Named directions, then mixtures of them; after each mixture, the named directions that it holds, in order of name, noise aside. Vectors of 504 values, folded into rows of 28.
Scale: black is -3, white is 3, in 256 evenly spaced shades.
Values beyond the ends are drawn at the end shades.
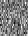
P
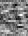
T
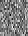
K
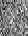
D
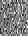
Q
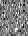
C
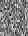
K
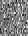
Q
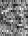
D, T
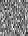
K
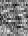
P, T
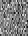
Q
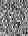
K, P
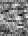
T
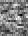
T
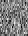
P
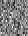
D, K, P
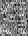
Q, T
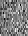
C, D, Q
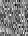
K, Q, T
